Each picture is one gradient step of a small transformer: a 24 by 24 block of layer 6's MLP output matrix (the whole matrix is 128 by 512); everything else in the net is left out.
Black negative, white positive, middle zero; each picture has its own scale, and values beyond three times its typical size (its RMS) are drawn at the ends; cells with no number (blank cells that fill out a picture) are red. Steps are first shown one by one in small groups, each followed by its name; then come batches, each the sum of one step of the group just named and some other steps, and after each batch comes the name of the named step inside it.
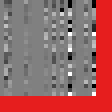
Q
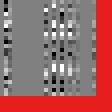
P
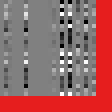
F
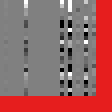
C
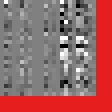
F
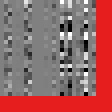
Q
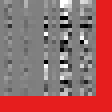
C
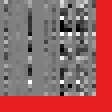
Q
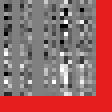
F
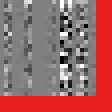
C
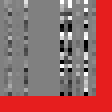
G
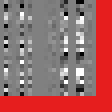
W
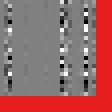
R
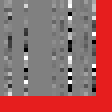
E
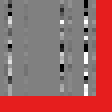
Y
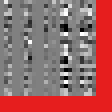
E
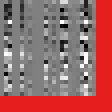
Y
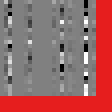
Y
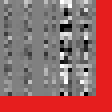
G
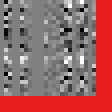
E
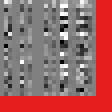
W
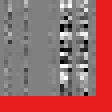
G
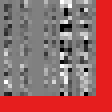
G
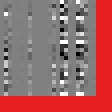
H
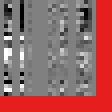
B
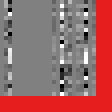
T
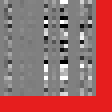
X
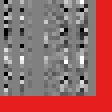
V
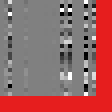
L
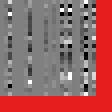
L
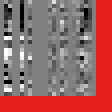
B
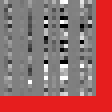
X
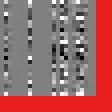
H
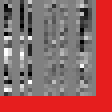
B
